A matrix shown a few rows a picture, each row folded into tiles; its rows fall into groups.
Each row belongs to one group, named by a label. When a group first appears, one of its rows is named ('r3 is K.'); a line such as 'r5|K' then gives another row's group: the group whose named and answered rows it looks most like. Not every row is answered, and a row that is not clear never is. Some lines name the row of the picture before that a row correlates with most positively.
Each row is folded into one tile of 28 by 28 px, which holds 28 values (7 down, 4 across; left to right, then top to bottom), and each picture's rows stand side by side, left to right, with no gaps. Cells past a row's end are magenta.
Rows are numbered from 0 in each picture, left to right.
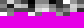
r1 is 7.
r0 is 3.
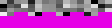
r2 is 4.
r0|7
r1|4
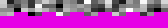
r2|7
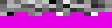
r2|3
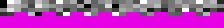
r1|4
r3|7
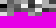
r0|7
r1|3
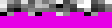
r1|4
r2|7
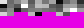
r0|7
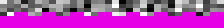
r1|3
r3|7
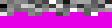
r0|7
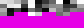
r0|4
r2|7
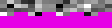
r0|3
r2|7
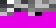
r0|3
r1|4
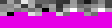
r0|4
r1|3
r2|7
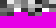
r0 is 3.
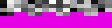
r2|3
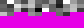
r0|3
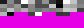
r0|4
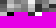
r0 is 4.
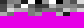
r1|7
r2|4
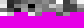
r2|7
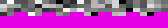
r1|3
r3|4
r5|4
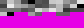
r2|4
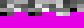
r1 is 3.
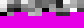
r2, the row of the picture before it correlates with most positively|1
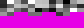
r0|3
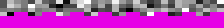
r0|4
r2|7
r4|7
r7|4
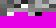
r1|4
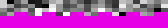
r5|7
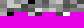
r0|4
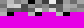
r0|4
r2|4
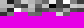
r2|3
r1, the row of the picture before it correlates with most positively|0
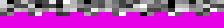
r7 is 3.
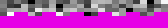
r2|7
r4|3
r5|7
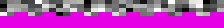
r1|3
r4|3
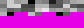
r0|4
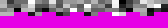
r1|7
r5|4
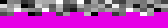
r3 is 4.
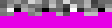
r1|7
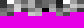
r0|3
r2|3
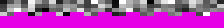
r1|7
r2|4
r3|3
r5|7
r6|7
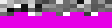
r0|4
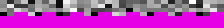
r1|4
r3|4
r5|4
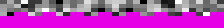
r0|4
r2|4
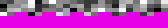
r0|7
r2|3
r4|3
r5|7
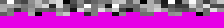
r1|4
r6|7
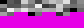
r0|4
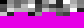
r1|7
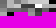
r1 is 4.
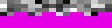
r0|7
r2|7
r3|4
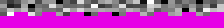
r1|7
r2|4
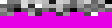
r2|7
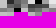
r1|7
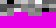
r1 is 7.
